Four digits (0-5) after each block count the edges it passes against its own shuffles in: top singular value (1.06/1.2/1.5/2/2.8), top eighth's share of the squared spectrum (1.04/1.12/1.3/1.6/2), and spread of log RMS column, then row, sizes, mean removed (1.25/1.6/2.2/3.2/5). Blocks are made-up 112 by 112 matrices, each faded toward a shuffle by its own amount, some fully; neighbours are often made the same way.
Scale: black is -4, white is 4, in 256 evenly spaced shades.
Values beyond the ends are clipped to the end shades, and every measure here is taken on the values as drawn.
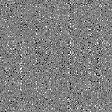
4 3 2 2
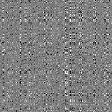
5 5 4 3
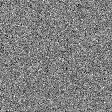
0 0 0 0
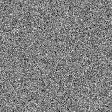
2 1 0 0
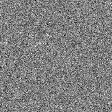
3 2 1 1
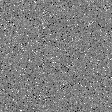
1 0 0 0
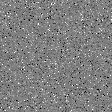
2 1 0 0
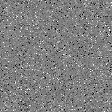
4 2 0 1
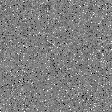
3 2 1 0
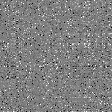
4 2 1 1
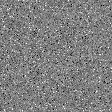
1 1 0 0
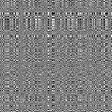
5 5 4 4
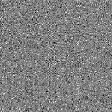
4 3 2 2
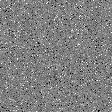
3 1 0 0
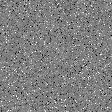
0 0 0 0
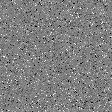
0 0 0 0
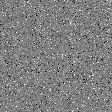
0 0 0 0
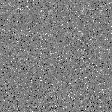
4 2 0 1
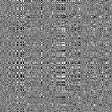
5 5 4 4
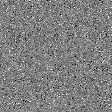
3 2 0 0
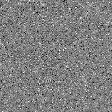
3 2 1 1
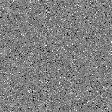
3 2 1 0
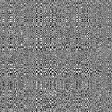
5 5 4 4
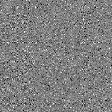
4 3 2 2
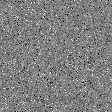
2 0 0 0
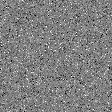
0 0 0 0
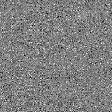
4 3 1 1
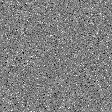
3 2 0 0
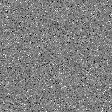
3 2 0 0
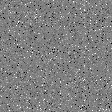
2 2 0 0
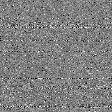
2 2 0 3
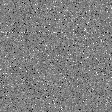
1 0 0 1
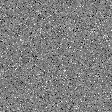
0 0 0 0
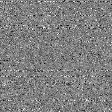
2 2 0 3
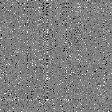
4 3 2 2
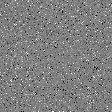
3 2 1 0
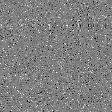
3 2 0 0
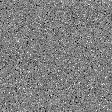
2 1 0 0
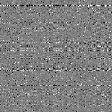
5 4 2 3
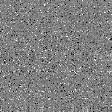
4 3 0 2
